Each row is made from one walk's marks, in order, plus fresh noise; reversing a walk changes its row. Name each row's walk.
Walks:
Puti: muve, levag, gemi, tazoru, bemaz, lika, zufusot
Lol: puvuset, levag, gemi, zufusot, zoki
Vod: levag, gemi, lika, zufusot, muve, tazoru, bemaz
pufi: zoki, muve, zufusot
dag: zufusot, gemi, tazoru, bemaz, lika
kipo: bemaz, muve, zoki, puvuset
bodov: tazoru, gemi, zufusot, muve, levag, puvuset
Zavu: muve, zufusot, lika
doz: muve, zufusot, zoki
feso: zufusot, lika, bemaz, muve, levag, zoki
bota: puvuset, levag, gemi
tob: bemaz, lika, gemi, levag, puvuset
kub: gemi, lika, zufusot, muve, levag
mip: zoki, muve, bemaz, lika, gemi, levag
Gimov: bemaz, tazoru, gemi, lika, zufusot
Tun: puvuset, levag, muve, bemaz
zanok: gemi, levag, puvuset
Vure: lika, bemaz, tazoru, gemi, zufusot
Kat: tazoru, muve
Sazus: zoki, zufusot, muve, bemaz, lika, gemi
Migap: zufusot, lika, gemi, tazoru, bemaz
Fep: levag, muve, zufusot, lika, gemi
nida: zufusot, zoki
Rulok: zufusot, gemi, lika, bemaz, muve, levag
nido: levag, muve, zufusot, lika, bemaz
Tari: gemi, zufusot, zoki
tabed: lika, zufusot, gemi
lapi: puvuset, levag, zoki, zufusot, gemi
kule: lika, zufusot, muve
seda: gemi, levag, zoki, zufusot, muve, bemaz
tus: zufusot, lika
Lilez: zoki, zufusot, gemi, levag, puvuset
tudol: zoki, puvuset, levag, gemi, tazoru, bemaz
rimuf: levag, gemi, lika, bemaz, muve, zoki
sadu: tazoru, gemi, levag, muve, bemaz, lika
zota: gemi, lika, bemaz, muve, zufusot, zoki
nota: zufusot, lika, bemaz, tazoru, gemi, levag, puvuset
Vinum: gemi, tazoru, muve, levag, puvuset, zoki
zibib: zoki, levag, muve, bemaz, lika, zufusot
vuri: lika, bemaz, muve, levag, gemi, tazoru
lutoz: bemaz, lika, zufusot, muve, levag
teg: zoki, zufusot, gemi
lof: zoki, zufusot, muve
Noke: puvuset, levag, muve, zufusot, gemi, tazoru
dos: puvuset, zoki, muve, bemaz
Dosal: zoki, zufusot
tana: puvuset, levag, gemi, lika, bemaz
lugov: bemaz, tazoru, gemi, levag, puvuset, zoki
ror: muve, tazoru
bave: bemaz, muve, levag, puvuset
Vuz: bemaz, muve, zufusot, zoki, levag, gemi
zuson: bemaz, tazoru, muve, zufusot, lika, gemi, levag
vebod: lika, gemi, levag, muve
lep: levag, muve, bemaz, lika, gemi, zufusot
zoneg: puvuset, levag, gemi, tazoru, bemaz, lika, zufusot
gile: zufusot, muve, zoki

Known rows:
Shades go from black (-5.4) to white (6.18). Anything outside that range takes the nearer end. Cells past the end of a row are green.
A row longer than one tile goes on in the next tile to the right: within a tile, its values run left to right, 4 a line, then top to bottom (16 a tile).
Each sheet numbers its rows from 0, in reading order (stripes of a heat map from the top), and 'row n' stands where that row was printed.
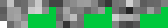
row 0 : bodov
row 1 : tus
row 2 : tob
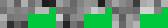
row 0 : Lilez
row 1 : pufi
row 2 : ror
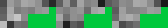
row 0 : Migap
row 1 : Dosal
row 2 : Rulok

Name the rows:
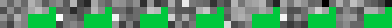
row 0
Zavu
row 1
Tun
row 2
tudol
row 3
lep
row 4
dag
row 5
zibib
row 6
Vod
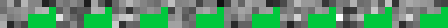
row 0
teg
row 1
lapi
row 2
Vure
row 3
zanok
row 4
nida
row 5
feso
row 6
kipo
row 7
nota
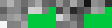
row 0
sadu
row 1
tana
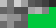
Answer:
rimuf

